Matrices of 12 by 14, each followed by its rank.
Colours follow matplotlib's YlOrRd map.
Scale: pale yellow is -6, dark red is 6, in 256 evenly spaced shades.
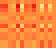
one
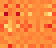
two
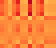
one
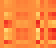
one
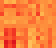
two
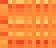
one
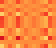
one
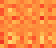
two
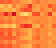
two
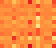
two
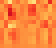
two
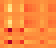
one
